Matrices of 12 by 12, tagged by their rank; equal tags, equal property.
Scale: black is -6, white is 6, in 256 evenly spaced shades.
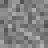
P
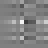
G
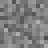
P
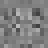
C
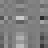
G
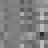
C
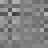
C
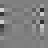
G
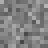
P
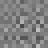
C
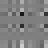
G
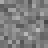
P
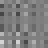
G
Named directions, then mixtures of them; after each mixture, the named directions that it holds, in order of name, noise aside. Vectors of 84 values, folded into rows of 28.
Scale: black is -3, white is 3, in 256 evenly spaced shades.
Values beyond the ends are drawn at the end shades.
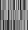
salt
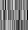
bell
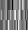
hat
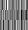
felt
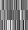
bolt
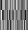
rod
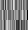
bell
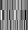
hat, rod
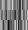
bolt, hat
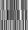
bell, bolt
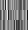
bell, salt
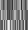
bolt, hat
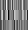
bell, hat, salt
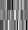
hat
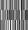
bolt, felt, rod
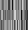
bell, felt, hat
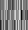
felt, hat, salt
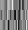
hat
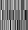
bolt, rod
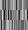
bell, rod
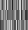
bolt, felt, hat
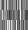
bolt, felt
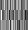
bolt, rod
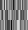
bell, bolt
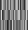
felt, rod, salt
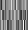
bell, bolt, rod
